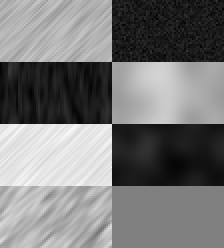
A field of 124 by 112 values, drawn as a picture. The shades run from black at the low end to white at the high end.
The table splits into 4 rows of 2 panels. Panel 1,1: high, slanting up to the right, faint in contrast. Panel 1,2: very low, fine-grained, faint in contrast. Panel 2,1: very low, streaked downward, faint in contrast. Panel 2,2: high, smooth. Panel 3,1: very high, slanting up to the right, faint in contrast. Panel 3,2: very low, smooth, faint in contrast. Panel 4,1: high, slanting up to the right. Panel 4,2: middling, flat.
